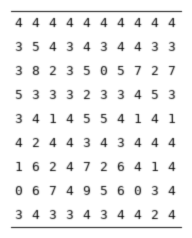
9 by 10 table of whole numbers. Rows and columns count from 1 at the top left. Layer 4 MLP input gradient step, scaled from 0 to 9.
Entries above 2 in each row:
10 10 7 9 7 9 6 8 9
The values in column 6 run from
0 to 5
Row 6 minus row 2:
1 -3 0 1 -1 1 -1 0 1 1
